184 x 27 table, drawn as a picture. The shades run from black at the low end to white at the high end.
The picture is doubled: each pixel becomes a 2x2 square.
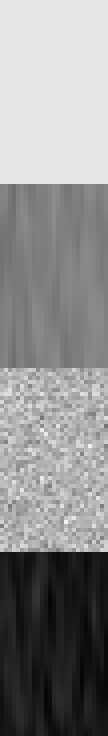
The table splits into 4 rows of 1 panel. Panel 1,1: very high, flat. Panel 2,1: middling, streaked downward, faint in contrast. Panel 3,1: high, fine-grained. Panel 4,1: very low, streaked downward, faint in contrast.
